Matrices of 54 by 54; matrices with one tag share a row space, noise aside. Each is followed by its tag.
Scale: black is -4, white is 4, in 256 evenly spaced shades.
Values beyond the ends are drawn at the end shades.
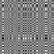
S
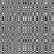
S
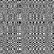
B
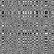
S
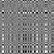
S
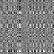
B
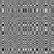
S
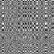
S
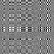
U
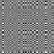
S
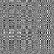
U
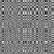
S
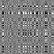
S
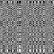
B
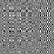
U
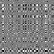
S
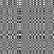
B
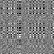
B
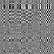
U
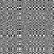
B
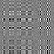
U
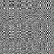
U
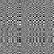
B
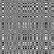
S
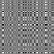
S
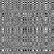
S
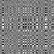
S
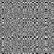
S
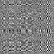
U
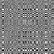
S
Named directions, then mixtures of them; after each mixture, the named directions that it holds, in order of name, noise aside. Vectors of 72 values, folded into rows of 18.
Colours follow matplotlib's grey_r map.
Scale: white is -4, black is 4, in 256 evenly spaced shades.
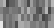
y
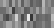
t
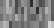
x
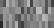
y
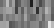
x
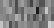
x, y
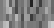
t, x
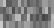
t, y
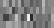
t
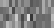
t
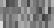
y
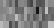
x, y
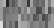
y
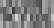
t, y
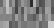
x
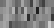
t, x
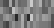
t, x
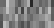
x, y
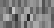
t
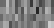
x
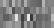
t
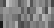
y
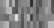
t, x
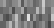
t, x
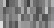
y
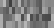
t, y
